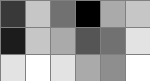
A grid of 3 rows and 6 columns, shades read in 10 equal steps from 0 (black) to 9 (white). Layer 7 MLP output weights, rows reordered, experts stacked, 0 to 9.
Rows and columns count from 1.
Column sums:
11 23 18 9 15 24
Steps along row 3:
up down down down up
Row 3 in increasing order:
5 6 8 8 9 9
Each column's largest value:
8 9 8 6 6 9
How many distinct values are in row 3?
4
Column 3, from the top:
4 6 8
